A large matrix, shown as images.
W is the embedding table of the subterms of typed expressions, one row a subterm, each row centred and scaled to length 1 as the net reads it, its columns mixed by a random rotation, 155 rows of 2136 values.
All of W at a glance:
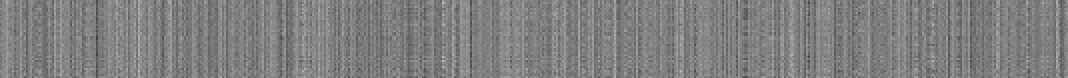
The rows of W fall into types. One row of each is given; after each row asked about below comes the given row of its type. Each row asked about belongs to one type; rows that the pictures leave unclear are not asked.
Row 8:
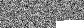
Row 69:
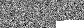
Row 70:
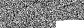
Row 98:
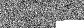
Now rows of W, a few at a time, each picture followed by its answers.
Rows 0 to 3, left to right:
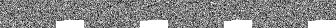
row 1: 70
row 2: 98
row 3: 8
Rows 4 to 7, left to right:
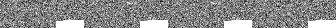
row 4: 98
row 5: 8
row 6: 8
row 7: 8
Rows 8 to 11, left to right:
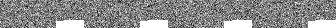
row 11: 98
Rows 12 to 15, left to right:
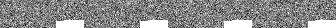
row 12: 69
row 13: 8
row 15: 98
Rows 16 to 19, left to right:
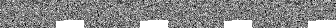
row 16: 69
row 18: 8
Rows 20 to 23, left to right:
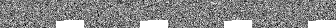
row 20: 69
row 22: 8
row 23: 69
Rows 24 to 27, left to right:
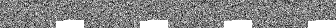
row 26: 70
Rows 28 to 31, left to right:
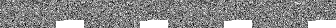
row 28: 69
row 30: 69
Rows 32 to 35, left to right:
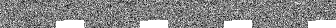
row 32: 98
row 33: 70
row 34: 69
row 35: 8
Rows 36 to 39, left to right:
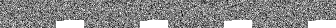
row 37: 98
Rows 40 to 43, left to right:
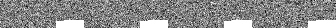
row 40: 8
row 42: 98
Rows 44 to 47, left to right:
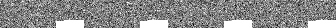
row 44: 8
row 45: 98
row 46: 69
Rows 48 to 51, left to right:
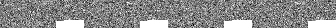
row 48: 8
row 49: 98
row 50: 69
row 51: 8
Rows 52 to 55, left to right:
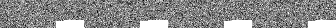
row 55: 98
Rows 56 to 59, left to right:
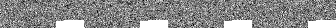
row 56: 98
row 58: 69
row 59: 8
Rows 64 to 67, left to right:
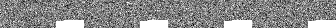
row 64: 98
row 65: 98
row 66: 69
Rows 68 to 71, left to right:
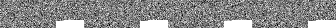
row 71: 69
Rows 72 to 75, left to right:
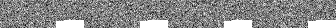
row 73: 70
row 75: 8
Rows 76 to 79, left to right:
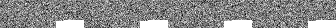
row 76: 70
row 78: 70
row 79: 8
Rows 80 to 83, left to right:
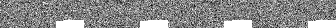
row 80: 98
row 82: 70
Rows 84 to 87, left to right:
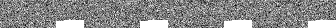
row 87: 70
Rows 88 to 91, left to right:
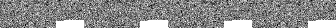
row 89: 98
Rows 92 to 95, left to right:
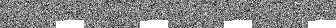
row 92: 70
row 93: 98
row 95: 98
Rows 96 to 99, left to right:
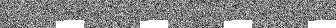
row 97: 8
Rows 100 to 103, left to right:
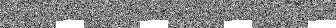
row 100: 98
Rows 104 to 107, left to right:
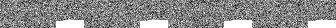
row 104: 98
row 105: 70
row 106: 98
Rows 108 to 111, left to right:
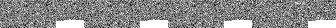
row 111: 8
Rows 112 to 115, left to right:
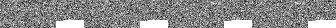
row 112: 98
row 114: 8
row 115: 8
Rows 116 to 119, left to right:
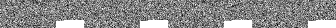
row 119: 69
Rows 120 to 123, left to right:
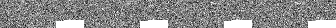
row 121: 8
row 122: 98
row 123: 8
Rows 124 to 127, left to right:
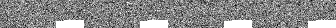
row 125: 98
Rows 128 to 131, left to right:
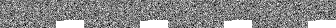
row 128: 69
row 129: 69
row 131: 70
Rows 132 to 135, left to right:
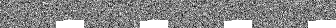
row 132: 98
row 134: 8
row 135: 8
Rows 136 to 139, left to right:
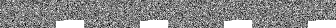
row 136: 69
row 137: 69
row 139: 69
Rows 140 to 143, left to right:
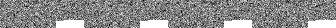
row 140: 8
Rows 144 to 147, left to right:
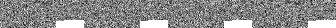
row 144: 70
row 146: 8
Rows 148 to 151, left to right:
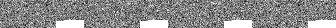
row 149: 8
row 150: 8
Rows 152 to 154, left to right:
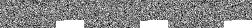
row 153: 69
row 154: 70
